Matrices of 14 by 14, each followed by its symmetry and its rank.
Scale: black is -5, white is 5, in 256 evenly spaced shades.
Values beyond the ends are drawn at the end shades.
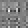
neither, rank two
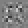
antisymmetric, rank two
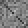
symmetric, full rank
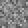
symmetric, full rank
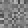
antisymmetric, rank two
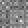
symmetric, rank three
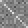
symmetric, full rank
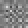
symmetric, rank three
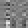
neither, rank two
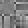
antisymmetric, rank two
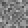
symmetric, full rank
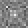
symmetric, rank three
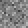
symmetric, full rank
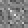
symmetric, rank three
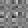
antisymmetric, rank two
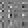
neither, rank two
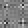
antisymmetric, rank two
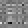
neither, rank two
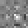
symmetric, rank three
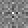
symmetric, rank three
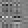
neither, rank two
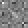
symmetric, rank three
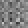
neither, rank two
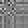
antisymmetric, rank two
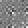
symmetric, rank three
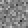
symmetric, full rank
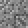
symmetric, full rank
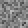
symmetric, full rank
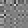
antisymmetric, rank two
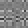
neither, rank two
